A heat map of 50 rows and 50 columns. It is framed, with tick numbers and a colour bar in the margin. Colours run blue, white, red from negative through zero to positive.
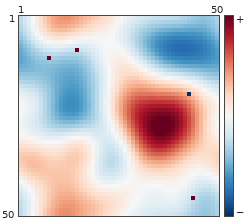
The top right is the ninth with the lowest average. Four lone cells stand out: three far higher and one far lower than their neighbours. The ninth with the highest average is the middle right. There are no regular stripes.
